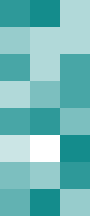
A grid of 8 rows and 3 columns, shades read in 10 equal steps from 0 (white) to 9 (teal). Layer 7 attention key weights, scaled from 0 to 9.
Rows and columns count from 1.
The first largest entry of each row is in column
2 1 1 3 2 3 3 2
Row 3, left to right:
7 3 7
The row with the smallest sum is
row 2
